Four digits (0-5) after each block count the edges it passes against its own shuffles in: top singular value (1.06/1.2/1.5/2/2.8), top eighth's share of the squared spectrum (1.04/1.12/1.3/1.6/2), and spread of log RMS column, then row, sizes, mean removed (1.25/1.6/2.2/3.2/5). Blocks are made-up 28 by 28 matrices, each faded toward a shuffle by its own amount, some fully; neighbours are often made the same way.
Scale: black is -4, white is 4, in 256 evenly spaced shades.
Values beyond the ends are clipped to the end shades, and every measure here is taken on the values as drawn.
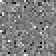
2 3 0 1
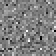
2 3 0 0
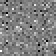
2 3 1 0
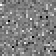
0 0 0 0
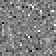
0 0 0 0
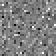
0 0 0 0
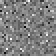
2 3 1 0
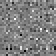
3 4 0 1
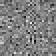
3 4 1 1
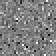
0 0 0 0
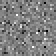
2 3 0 1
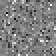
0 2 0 0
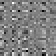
4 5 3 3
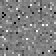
0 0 0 0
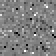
0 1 0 0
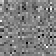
3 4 2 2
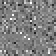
3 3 0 1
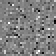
3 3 1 1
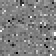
1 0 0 0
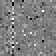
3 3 1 0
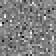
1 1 0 0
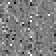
1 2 1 0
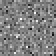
0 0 0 1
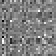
3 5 2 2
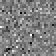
0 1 0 0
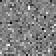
1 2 0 0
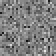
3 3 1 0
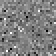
0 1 0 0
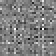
3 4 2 1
